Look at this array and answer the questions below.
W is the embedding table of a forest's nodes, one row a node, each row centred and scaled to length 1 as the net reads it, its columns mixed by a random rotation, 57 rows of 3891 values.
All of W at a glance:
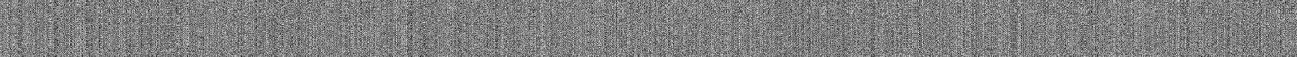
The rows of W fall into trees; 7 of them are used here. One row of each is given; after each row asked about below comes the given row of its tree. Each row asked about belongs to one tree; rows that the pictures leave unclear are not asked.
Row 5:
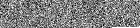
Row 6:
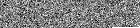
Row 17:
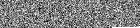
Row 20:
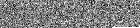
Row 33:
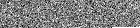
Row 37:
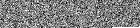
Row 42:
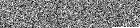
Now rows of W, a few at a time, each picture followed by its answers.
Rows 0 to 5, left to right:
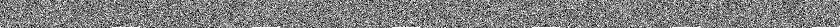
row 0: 5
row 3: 6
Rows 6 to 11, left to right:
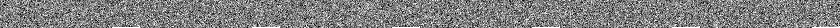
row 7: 17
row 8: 6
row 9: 33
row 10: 17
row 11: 17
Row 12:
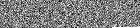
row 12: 17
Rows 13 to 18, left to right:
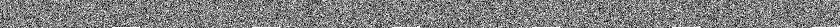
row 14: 37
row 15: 5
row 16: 33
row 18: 5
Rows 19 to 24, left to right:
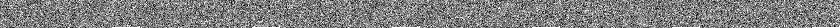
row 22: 6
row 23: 37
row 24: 33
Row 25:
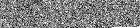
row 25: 5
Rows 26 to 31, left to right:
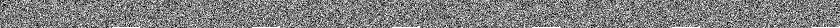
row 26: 6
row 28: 5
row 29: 6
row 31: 42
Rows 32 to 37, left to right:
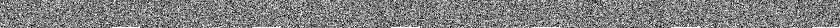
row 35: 20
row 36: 5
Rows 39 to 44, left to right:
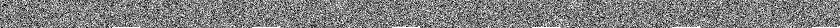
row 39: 6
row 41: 5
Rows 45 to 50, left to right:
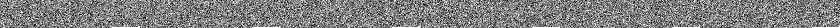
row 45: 5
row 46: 20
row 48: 6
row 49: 37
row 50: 42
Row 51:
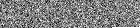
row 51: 33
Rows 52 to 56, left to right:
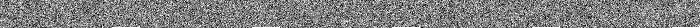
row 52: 5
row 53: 17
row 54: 20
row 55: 6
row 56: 6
